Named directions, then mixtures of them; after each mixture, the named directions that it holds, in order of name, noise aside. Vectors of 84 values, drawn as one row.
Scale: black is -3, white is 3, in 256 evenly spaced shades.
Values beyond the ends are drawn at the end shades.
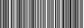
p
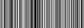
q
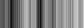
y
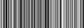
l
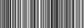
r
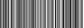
p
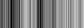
y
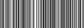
q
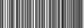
l, r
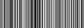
q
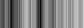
y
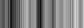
y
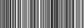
r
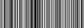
q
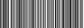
p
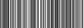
p, r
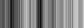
y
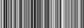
l, q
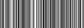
q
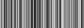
l, q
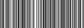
q
